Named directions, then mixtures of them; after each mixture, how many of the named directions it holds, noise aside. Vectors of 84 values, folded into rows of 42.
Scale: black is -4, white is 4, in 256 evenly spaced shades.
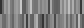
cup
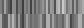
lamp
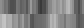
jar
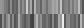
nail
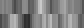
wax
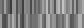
one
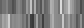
three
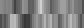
one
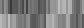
two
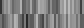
two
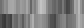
one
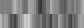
one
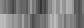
one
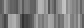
three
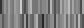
one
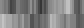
one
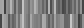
two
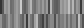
one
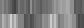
two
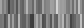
two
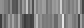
two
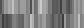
two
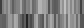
two
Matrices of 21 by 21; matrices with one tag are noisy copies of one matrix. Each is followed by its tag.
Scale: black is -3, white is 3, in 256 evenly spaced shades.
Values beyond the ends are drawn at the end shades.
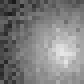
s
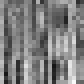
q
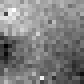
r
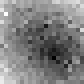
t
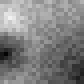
r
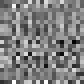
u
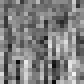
q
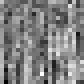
q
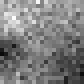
r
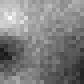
r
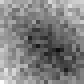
t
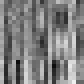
q
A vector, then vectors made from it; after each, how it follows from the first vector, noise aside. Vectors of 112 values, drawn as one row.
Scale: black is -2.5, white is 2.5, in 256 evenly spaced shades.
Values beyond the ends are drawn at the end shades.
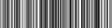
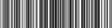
copied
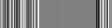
partly zeroed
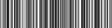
copied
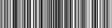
reversed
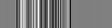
partly zeroed
